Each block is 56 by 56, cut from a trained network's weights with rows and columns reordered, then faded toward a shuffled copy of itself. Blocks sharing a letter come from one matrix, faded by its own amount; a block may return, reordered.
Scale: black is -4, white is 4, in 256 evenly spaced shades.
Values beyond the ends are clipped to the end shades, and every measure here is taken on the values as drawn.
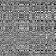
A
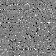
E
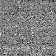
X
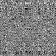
X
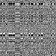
A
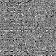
X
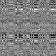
A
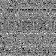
X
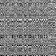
A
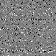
E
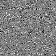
E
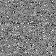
E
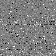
E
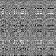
A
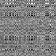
A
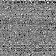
X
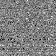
X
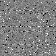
E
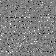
E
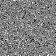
E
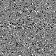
E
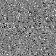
E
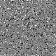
E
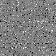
E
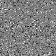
E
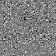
E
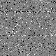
E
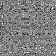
X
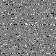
E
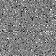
E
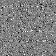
E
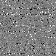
E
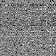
X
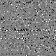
E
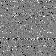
E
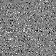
E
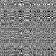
A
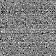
X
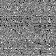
X
